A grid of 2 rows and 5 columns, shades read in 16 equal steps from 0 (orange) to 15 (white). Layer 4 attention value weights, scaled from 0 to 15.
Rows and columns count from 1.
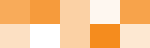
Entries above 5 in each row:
2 4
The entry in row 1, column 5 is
3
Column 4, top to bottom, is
14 0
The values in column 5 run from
3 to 12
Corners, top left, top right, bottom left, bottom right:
4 3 11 12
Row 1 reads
4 2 9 14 3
